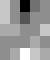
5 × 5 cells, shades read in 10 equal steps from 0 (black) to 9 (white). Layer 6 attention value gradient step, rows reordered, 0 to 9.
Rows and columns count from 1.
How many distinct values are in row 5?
4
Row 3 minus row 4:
1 1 0 -1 2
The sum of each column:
30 27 22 27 28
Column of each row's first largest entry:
1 1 5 4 3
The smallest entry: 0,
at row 1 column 3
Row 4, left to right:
5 5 5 6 5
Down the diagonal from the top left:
7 5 5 6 6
